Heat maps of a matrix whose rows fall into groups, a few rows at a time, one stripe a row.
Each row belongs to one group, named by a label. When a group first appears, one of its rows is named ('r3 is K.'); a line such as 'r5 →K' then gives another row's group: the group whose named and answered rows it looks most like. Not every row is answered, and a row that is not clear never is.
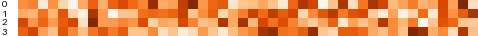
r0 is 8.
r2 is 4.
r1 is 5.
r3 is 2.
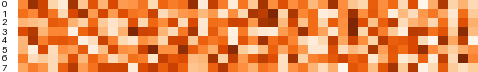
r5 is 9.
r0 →4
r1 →2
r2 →5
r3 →8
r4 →4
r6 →5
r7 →4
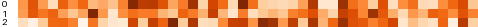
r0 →8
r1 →8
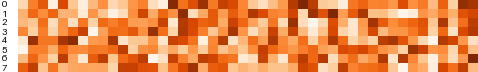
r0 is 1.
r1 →5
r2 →9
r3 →9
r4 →4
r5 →2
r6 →1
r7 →8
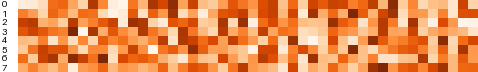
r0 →5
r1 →5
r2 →4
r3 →4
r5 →1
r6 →2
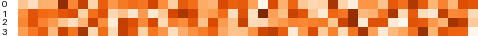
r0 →9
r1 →4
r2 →8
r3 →2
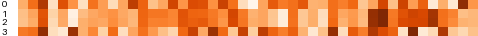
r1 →9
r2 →9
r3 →4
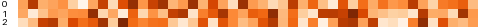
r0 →8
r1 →5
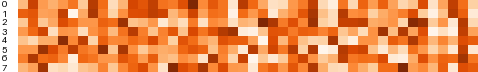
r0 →8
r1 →8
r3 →1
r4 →9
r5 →2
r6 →8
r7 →1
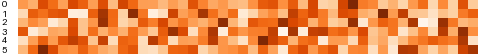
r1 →1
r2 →4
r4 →2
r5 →1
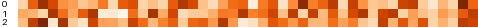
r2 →1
